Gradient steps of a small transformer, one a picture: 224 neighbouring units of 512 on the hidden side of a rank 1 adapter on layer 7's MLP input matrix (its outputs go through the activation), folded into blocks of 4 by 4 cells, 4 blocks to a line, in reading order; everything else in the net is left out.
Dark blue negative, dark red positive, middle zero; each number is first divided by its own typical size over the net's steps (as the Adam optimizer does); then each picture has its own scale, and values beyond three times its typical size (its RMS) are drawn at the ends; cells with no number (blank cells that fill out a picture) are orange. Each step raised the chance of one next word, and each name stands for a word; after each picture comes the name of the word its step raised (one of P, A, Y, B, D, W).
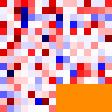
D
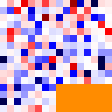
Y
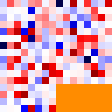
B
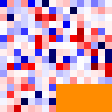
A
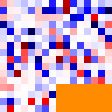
D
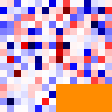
D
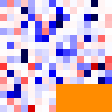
Y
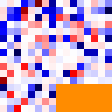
D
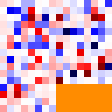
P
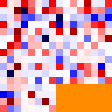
D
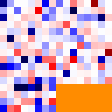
P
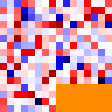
B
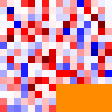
A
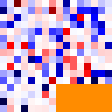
A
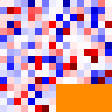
A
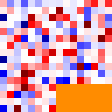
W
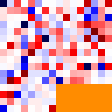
W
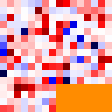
A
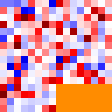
W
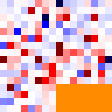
Y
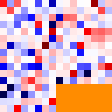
P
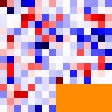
P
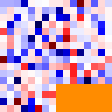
A
